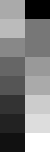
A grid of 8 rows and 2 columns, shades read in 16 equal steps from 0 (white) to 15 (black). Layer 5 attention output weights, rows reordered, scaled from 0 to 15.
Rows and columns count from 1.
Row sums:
20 12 15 15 15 15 15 14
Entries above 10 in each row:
1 0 0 0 0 1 1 1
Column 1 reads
5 4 7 9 10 12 13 14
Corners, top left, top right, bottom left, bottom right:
5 15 14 0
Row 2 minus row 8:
-10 8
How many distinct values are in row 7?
2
